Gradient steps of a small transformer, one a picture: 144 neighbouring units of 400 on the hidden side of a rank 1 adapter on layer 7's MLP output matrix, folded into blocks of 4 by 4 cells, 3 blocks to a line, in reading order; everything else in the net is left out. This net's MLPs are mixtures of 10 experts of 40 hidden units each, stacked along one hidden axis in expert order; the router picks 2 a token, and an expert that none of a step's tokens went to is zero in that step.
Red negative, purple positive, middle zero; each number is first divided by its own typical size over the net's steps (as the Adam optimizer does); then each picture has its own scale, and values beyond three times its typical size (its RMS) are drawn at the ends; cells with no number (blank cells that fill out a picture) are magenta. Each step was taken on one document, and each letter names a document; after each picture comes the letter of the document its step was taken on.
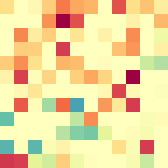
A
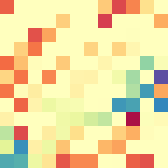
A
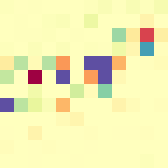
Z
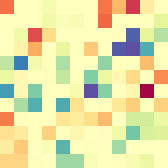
A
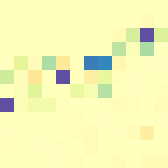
Z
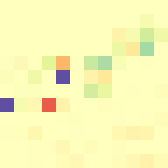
Z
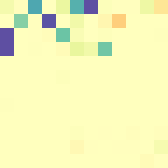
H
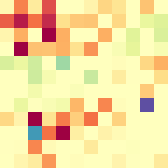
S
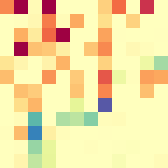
S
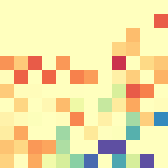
A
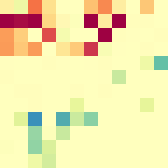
S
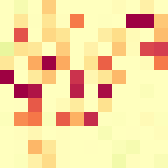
S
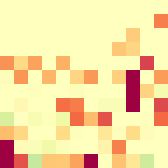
A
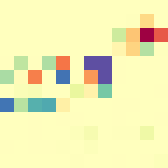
Z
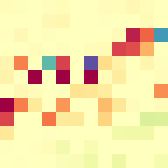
Z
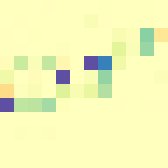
Z
